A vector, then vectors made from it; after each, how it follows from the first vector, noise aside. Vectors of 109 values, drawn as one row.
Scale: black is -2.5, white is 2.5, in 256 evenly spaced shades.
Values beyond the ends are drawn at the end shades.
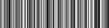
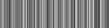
shrunk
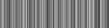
shrunk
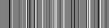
partly zeroed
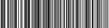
wrapped around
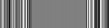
partly zeroed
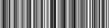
wrapped around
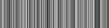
shrunk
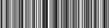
wrapped around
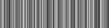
shrunk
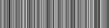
shrunk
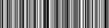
wrapped around
